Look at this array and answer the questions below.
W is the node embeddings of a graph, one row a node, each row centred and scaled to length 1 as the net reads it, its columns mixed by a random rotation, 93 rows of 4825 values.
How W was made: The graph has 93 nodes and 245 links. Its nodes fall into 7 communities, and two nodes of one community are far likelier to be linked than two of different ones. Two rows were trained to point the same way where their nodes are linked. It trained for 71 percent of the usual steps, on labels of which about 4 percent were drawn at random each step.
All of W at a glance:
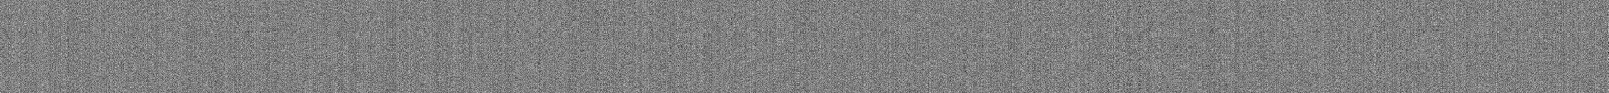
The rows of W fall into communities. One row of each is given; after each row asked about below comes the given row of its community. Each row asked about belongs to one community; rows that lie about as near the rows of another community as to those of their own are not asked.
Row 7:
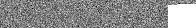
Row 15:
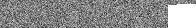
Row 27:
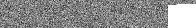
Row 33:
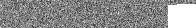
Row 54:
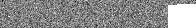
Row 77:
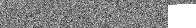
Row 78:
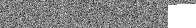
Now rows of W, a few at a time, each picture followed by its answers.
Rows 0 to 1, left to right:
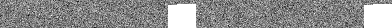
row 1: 33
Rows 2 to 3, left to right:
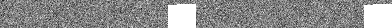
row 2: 15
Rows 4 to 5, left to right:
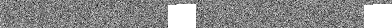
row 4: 33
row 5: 54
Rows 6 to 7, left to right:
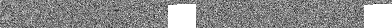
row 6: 27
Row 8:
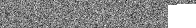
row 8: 54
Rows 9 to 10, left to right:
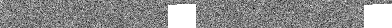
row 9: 27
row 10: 33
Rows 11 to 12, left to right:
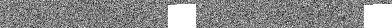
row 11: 33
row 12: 78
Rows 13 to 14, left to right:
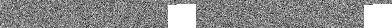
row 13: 33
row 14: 7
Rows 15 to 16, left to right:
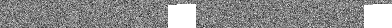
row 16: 7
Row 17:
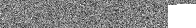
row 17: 27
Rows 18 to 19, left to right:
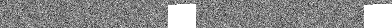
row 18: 15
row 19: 15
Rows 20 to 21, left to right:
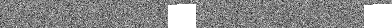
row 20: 77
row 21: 27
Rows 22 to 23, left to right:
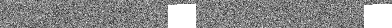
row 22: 15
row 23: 33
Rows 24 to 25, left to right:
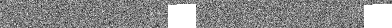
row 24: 15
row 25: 33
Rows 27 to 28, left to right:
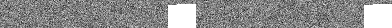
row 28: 78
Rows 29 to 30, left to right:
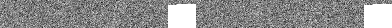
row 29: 33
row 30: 78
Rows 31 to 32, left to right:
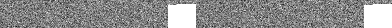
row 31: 7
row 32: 7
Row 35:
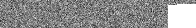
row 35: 33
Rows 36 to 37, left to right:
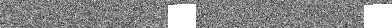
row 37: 54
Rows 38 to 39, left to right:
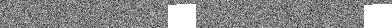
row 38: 15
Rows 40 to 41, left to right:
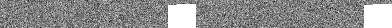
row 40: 78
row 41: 27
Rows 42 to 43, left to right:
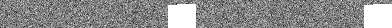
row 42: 54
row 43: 77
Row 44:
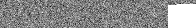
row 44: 15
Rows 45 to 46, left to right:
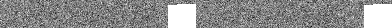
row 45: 78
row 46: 78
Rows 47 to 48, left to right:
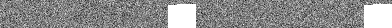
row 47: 78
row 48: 54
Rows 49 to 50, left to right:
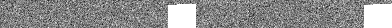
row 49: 15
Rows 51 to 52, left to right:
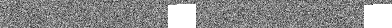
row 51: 33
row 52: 77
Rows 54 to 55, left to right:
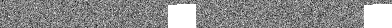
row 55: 78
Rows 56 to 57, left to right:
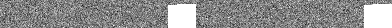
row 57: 7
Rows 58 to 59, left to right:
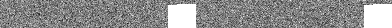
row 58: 78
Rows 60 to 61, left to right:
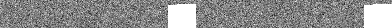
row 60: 27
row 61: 78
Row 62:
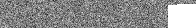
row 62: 77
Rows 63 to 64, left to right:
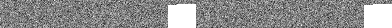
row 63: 33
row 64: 54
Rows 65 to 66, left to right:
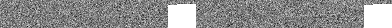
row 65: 7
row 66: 7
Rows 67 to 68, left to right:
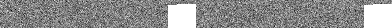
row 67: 27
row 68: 7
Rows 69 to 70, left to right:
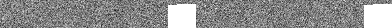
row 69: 27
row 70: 77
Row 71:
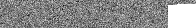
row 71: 27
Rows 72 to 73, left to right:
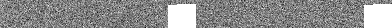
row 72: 78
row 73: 7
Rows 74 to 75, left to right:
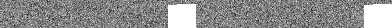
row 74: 33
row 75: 78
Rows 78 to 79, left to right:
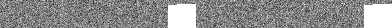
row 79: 33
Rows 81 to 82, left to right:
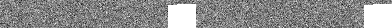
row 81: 27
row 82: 78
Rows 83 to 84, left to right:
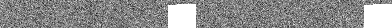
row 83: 27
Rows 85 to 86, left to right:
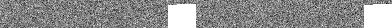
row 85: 27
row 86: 78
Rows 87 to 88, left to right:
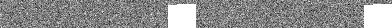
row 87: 15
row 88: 27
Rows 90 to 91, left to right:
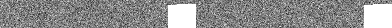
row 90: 33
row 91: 15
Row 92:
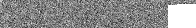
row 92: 27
